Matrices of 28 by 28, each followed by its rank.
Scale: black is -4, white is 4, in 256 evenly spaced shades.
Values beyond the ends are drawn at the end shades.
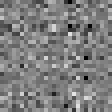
five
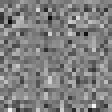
five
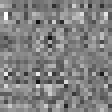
five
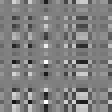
one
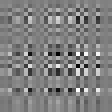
one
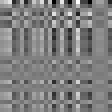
one
